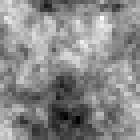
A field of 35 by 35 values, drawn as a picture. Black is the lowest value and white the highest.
Stripes: none. Odd rows or columns: none. Grain: blotchy. Ninth with the lowest average: bottom middle.
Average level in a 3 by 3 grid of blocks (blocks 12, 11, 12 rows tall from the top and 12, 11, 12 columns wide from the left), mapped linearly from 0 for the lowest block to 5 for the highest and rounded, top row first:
5 4 4
4 3 4
3 0 4
